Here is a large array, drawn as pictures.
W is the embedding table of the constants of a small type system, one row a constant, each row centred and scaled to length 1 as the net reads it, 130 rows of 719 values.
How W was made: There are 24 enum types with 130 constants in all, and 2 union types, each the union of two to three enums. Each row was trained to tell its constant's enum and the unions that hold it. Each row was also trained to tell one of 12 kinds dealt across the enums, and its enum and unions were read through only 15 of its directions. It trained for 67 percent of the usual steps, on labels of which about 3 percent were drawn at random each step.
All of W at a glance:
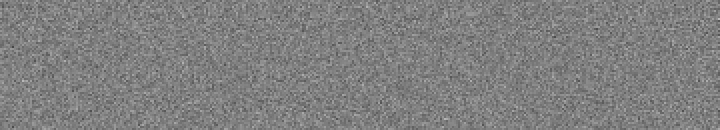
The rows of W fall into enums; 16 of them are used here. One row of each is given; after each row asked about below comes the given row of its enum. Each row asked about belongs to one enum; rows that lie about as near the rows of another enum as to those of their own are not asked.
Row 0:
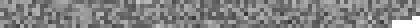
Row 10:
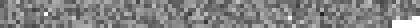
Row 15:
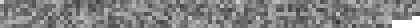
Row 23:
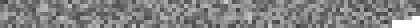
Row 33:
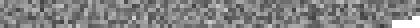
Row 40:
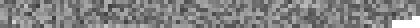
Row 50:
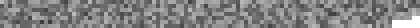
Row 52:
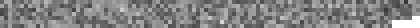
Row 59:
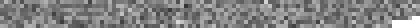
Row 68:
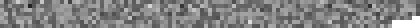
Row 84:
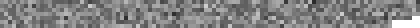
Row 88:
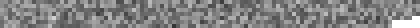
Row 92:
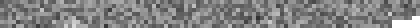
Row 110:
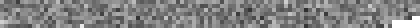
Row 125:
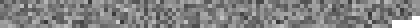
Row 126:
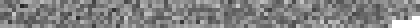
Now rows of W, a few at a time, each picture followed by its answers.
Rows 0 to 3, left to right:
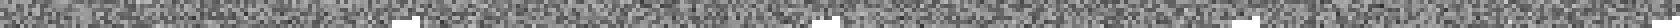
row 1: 50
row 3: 92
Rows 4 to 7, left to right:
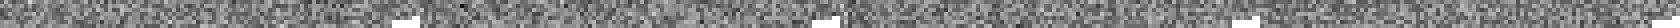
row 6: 50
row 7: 125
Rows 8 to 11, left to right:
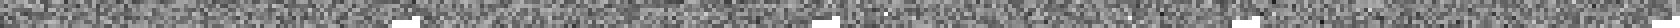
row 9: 68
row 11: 110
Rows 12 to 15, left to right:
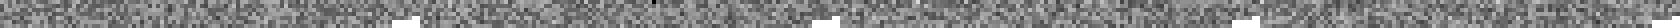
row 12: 15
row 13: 40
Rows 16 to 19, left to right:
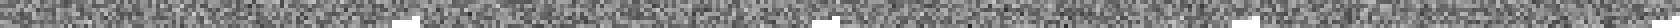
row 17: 0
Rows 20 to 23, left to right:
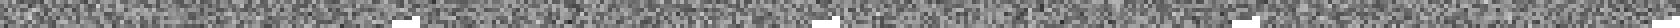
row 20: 15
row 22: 92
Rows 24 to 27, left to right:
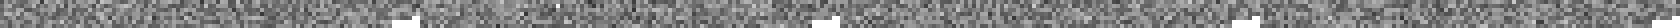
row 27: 68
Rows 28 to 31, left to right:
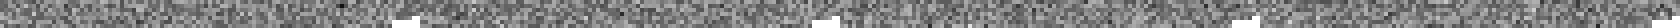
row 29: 59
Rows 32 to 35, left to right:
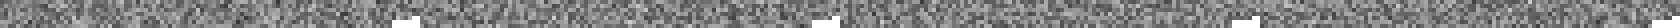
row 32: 15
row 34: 68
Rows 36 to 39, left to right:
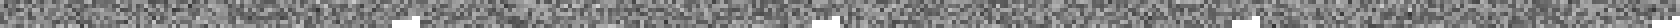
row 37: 52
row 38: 40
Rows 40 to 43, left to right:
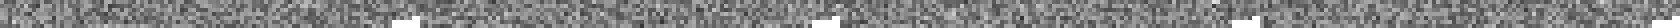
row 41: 52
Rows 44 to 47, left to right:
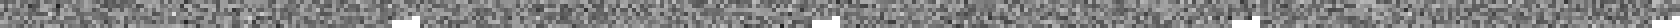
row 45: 88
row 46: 110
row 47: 52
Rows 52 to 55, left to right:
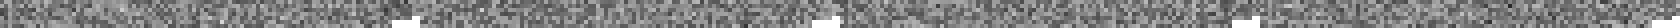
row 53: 59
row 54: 52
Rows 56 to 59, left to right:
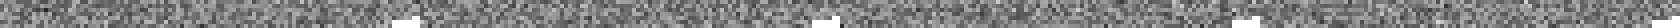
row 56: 59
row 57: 50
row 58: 88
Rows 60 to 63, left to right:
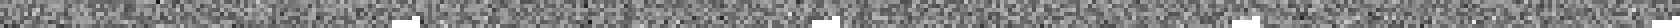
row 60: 0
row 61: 68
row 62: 50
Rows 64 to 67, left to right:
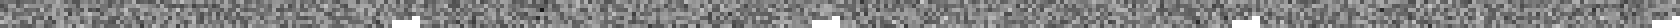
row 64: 92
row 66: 125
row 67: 33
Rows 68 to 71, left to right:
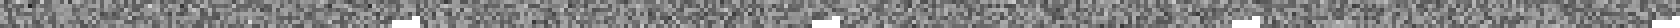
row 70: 0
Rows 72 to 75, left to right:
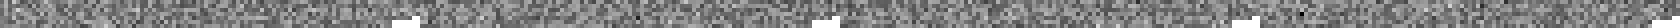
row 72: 88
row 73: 92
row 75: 10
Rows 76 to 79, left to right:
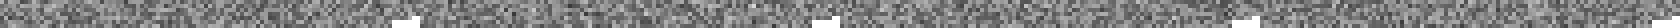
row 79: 15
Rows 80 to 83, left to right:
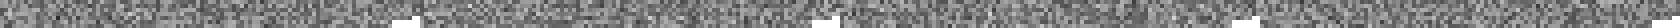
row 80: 0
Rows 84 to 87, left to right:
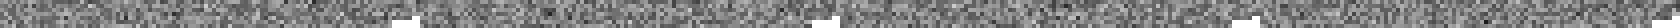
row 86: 68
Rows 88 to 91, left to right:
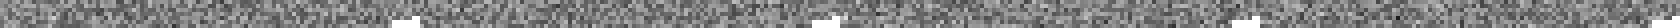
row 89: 33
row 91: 110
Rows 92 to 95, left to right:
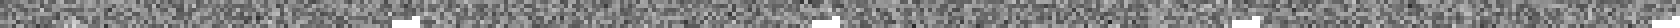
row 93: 59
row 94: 50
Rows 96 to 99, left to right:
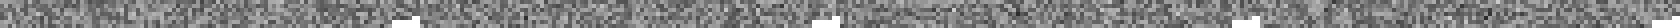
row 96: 15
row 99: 0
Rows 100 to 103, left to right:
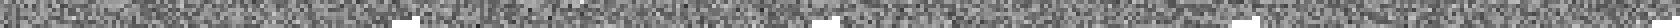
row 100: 40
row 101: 40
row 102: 59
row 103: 40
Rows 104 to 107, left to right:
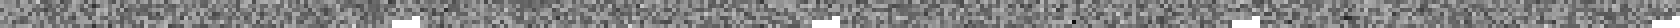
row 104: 33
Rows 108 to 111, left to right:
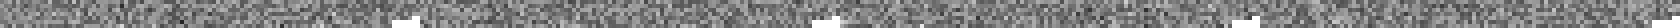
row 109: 40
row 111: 68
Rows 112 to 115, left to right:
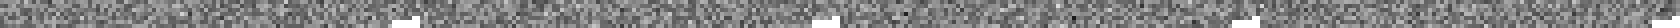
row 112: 10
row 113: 50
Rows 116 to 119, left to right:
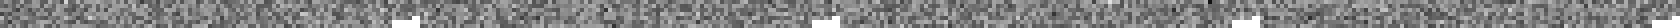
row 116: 52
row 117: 92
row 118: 33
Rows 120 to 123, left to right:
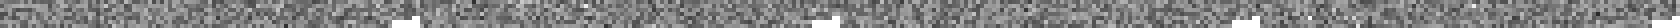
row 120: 92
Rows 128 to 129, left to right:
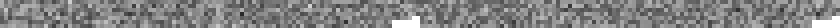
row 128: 88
